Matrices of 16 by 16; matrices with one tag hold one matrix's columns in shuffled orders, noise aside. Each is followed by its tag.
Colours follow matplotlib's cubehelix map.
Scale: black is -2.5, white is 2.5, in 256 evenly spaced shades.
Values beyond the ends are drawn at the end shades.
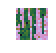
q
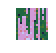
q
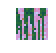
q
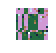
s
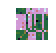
s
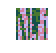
q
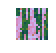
q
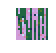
q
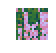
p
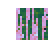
q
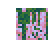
p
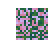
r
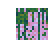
p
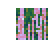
q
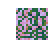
r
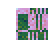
s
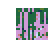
p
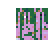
p
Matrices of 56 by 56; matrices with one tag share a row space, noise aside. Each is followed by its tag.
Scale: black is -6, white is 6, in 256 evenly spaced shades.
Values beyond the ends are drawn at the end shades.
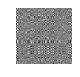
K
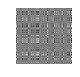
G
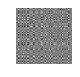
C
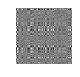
K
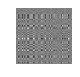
C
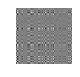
K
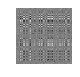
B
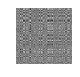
B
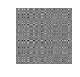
C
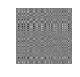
C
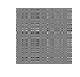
G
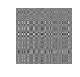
C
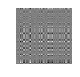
B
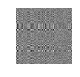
K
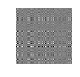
K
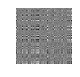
G
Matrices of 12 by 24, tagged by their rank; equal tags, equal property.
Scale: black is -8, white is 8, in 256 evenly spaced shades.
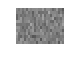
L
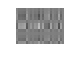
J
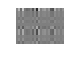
J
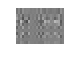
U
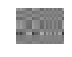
J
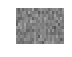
L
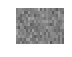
L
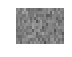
L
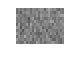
L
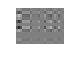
J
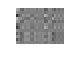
U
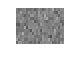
L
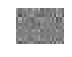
U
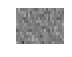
L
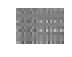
U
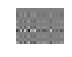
J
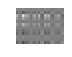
J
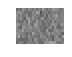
L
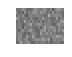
L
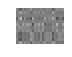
U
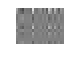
J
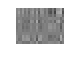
U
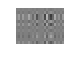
J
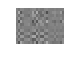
U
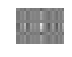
J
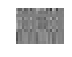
U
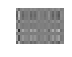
J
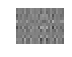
U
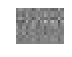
U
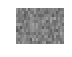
L
